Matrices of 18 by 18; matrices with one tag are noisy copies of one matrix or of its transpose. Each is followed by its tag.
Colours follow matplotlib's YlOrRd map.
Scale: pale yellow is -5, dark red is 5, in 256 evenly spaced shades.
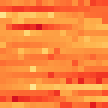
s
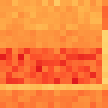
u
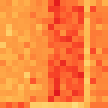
u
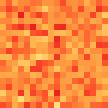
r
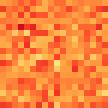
r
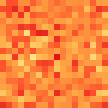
r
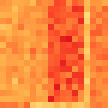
u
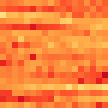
s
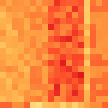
u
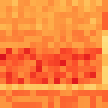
u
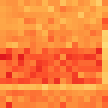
u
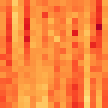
s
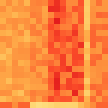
u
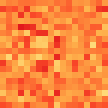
r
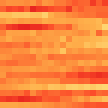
s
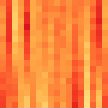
s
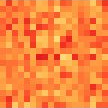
r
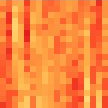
s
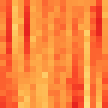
s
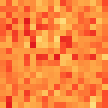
r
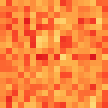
r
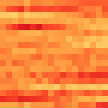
s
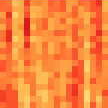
s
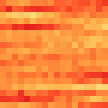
s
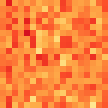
r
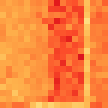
u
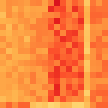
u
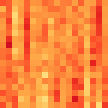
s
